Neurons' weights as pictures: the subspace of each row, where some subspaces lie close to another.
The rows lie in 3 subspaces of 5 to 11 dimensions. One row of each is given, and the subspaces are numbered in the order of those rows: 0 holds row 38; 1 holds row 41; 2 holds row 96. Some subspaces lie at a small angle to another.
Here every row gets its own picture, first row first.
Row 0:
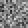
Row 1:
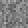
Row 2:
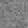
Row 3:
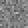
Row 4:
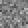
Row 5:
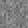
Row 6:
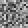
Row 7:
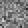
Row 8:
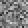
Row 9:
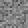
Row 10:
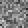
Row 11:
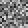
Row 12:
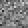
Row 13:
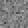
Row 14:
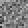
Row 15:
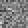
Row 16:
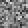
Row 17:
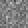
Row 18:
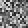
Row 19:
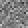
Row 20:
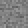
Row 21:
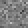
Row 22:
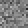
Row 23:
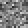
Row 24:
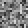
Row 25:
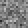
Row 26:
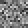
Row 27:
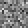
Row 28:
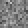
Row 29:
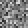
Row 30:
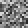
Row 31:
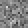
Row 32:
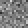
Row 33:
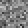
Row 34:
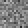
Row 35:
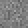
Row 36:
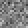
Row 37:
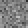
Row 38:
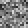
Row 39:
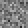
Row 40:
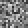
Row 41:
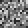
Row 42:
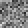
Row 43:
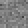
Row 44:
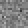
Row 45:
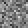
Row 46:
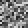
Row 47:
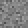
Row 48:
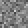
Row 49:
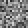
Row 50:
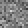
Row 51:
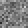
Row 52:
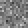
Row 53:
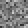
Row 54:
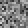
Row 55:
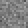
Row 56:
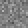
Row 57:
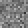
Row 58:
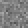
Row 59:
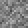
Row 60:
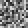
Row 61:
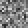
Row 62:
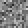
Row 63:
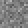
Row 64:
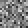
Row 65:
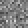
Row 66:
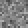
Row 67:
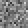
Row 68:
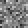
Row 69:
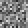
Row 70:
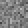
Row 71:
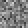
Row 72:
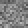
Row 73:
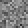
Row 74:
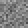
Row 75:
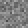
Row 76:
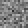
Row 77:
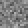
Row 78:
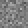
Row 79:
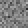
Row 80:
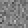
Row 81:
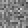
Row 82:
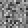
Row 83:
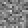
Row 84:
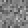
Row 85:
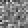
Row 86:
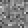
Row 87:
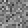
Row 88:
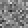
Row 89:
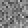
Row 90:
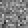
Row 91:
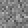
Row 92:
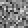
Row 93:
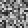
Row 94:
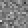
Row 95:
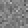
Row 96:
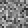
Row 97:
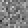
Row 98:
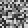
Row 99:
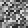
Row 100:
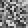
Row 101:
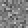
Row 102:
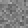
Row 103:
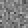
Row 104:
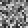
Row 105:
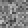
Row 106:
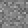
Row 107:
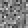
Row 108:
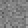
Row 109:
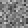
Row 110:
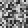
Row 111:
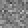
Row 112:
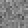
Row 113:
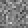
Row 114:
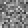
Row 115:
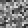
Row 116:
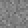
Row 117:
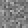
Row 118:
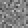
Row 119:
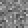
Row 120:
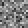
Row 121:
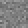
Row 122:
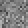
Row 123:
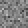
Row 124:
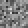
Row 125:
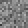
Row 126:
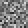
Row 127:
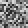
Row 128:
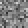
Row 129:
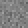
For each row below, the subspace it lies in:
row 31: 1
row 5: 2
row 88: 2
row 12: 1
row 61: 0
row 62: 0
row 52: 1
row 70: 1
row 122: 0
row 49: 1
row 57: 0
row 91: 1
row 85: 0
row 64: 0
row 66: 0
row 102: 2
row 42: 0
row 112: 0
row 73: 0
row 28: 1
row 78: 2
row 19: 1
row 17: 2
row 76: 0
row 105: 1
